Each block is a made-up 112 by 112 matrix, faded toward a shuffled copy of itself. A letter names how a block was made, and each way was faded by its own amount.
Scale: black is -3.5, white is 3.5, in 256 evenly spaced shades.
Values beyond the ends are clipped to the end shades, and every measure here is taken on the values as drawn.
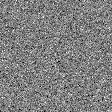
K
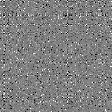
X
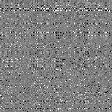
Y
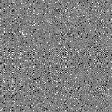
X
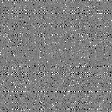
Y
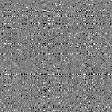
Y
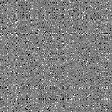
X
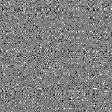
X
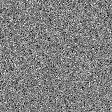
K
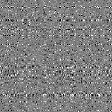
Y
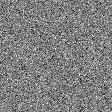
K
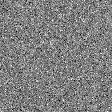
K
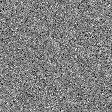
K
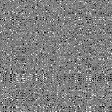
X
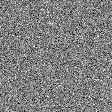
K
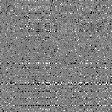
Y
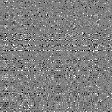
Y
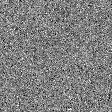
K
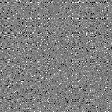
X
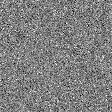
K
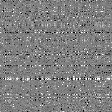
Y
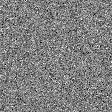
K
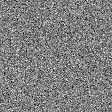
K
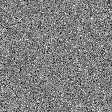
K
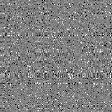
X
